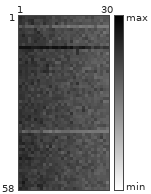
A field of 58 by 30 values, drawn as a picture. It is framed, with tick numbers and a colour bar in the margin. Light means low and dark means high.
Rows 4, 11 and 39 differ from the rows beside them. On average the colour sits 70% of the way up the scale. The field climbs toward the left.
